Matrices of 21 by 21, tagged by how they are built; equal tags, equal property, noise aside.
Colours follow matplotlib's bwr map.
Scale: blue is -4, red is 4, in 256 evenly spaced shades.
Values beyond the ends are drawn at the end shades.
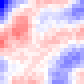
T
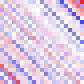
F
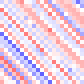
F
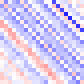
F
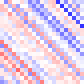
F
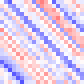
F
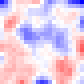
T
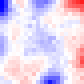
T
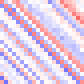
F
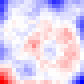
T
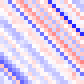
F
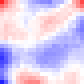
T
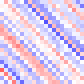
F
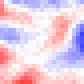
T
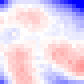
T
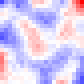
T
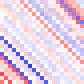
F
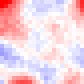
T
